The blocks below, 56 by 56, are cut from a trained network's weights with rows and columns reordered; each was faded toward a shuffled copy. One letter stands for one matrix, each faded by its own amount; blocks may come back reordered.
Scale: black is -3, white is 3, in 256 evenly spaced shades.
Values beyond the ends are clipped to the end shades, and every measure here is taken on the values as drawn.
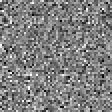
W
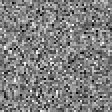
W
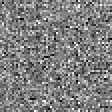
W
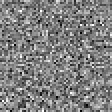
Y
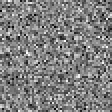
Y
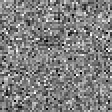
W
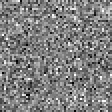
W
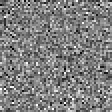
W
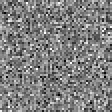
Y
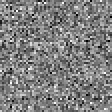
Y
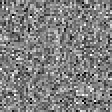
W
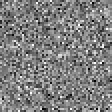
Y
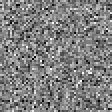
W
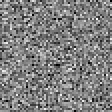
Y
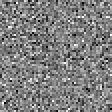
W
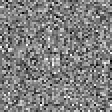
Y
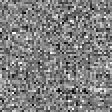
Y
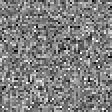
Y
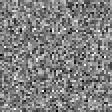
Y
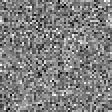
Y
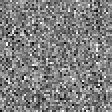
W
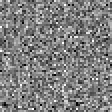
W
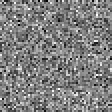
Y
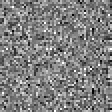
W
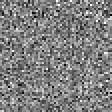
Y
